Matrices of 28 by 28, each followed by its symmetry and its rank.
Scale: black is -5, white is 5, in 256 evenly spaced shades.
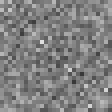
symmetric, full rank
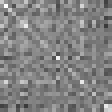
symmetric, rank five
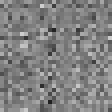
neither, rank five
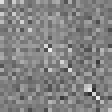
symmetric, rank five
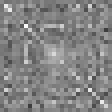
symmetric, rank five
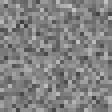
neither, full rank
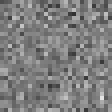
neither, rank five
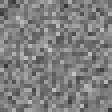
symmetric, full rank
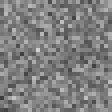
neither, full rank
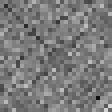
symmetric, full rank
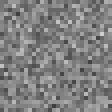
neither, full rank
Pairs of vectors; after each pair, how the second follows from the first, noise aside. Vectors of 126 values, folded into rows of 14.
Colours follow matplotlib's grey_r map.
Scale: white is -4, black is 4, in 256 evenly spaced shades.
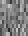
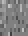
partly zeroed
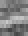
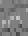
partly zeroed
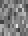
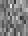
shuffled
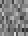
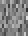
shuffled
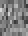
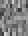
wrapped around
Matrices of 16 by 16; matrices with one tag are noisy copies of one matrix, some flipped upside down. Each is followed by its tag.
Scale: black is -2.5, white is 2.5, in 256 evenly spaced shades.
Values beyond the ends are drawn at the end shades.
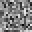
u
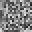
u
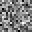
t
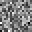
t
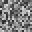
t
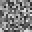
u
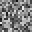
t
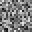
t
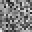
u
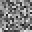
u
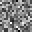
t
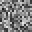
t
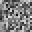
u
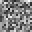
u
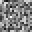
u
